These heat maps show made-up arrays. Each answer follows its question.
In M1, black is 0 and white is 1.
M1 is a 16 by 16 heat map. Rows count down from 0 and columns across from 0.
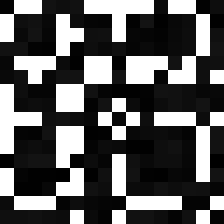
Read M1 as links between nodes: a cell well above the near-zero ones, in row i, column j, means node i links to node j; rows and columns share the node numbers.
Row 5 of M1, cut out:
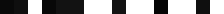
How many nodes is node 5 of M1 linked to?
8
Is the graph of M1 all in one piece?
yes
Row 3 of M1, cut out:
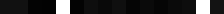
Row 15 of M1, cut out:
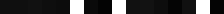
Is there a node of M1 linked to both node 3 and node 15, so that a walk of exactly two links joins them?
yes
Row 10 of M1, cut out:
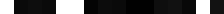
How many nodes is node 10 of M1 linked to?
4
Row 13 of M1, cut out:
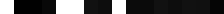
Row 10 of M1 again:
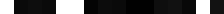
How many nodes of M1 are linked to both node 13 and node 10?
3
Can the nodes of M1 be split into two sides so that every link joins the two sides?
no
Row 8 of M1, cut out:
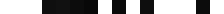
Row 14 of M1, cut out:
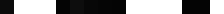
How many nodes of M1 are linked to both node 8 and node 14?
6
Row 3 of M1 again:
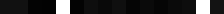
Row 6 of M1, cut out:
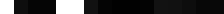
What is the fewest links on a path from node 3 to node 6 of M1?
2
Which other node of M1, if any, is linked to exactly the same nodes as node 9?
node 2
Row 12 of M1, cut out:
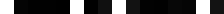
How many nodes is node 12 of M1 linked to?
4
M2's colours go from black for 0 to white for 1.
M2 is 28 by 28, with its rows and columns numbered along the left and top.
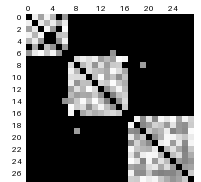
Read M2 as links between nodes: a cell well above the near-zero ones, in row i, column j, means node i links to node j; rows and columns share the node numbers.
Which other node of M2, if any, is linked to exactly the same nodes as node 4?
node 3
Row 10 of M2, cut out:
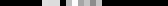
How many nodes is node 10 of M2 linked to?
9
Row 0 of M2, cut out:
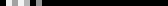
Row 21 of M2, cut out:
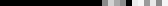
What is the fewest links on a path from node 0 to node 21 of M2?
5
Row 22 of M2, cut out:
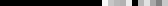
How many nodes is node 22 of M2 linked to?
10
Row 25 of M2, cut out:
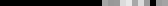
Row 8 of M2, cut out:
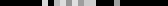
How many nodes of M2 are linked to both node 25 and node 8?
1
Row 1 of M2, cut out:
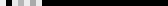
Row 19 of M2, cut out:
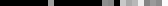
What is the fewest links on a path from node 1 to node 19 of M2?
4
